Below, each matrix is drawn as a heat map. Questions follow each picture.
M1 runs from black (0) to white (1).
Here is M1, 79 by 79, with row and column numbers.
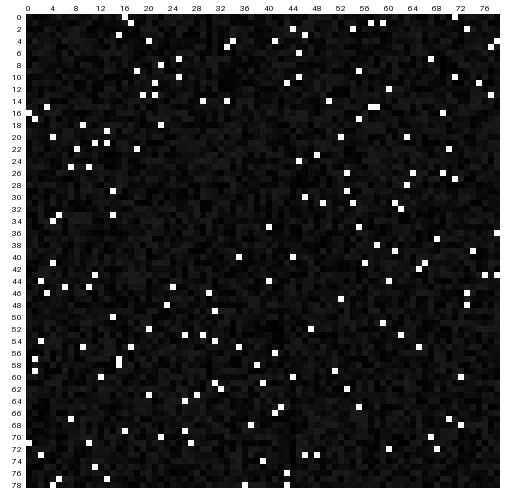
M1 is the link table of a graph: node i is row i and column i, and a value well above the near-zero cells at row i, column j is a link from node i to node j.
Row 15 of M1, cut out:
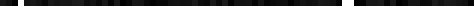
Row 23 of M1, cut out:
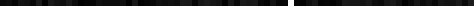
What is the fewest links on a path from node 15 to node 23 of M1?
5
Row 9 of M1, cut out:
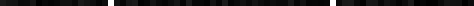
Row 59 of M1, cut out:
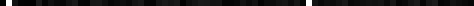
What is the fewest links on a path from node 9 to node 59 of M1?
4
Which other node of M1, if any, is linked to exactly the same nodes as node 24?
node 6
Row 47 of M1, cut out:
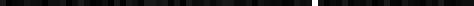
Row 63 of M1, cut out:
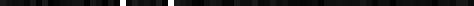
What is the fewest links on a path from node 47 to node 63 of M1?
3
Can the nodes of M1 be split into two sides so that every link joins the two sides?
yes
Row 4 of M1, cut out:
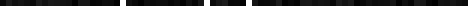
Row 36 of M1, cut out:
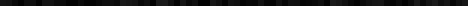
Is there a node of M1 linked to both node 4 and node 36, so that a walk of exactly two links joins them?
yes
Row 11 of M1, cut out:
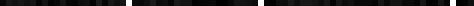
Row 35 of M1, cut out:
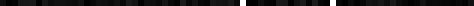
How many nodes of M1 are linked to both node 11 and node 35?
0
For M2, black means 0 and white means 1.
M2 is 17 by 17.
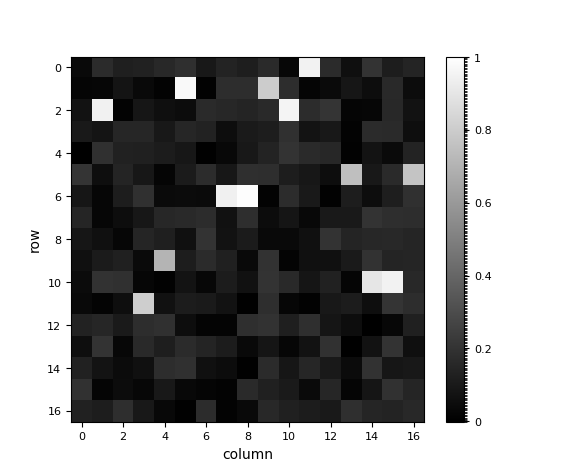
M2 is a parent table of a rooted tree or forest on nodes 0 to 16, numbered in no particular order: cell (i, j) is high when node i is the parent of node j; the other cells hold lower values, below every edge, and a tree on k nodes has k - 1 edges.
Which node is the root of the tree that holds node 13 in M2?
2
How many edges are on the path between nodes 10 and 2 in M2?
1
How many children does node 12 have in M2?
0
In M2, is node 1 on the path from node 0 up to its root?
no
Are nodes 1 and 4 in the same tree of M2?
yes
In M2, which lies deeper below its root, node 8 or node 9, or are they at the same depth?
node 9
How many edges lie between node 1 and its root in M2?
1
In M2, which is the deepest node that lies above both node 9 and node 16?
1
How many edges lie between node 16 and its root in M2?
3
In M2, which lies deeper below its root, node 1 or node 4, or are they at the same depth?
node 4
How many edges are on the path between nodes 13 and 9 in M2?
3
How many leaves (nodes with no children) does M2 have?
9
